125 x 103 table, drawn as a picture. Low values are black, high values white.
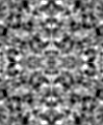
Its left and right halves mirror each other, and so do its top and bottom. There is no seam. No lone cell stands out from its neighbours. The field is mottled with small blotches.
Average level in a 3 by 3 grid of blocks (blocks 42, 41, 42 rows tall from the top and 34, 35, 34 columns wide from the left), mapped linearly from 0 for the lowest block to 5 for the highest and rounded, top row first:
0 5 0
3 4 3
0 5 0
